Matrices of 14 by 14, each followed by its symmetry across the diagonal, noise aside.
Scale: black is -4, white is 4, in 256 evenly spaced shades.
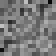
symmetric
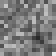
symmetric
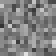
neither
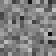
neither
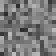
neither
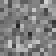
neither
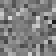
neither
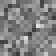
symmetric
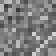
symmetric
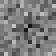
symmetric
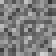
symmetric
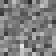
neither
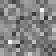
symmetric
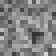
symmetric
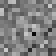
symmetric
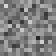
symmetric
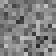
symmetric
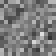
symmetric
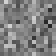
neither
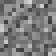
symmetric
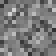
symmetric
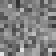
neither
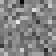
neither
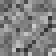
symmetric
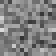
neither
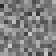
neither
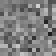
neither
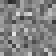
neither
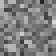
neither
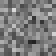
neither
